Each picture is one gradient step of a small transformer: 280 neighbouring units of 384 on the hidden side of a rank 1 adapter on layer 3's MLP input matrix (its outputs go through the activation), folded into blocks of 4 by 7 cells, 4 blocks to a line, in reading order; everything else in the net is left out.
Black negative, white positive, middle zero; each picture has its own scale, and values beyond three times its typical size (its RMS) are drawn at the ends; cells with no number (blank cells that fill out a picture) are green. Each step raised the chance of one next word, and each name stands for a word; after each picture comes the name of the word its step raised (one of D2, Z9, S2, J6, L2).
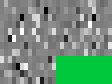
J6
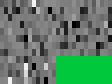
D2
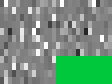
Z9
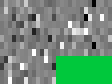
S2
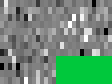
S2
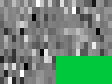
J6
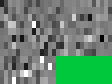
Z9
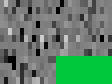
Z9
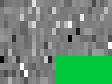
S2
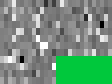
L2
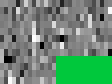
L2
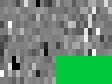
J6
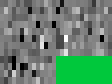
Z9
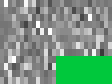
L2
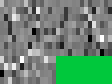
S2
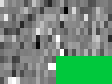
D2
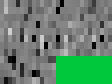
Z9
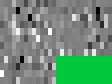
L2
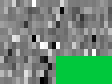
L2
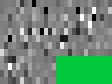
J6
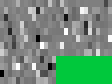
D2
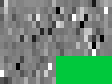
S2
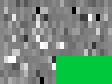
L2
